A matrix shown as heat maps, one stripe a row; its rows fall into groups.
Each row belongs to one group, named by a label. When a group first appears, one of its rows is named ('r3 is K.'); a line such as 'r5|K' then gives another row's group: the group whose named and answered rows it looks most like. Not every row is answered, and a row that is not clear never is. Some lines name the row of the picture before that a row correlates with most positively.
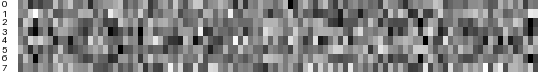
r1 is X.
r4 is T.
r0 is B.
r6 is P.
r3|P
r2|P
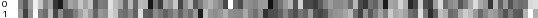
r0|X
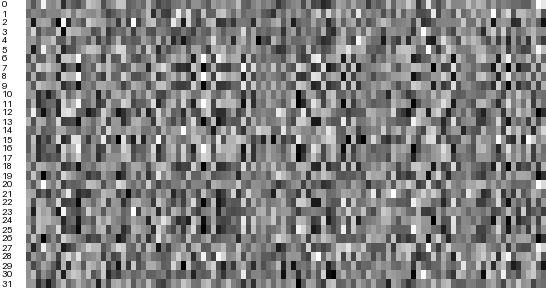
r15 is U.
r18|T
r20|X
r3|U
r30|U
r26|P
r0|X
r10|B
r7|T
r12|P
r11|B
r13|T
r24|T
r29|U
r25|T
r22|T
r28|B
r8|B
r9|T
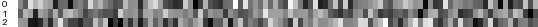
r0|T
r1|P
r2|P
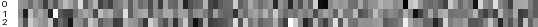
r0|U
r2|T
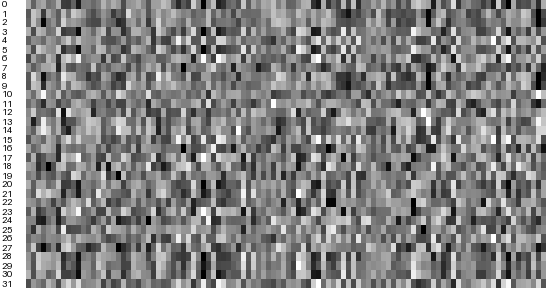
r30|T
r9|P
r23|B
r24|P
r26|B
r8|P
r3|T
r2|P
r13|X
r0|T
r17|B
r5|T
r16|U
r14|X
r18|B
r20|T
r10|X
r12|U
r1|P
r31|B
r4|B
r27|P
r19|U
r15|B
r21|T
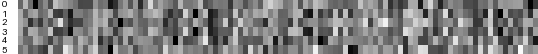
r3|T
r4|U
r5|U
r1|T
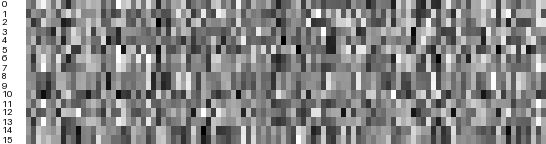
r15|T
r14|T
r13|X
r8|B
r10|P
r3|U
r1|B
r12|B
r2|X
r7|X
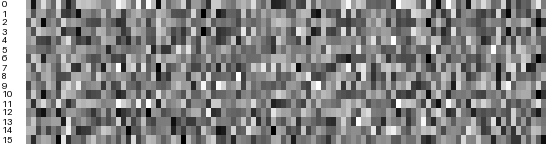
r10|P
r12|P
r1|T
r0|X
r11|X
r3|T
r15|U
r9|B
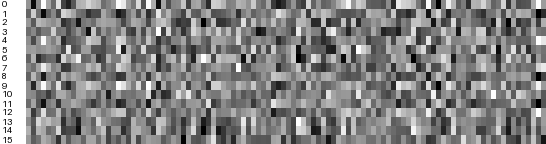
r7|X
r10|B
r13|T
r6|B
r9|X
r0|X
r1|P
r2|T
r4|X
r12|X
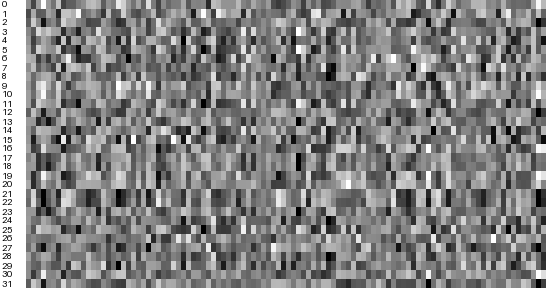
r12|P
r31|P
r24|U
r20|X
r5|T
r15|U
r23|B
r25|T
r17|B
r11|T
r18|B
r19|X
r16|X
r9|X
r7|U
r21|P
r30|X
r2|P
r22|P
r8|U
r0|X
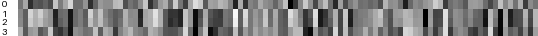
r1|T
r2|T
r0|B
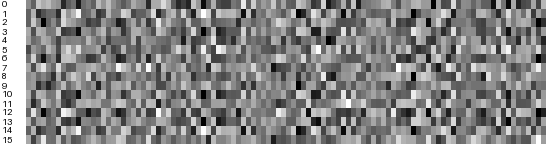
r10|T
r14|B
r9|B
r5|B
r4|U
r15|X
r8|U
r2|P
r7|X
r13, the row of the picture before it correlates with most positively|3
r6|P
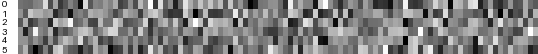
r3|X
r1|T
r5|P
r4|U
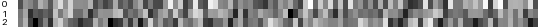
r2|P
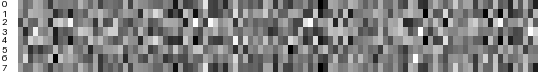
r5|B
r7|U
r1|T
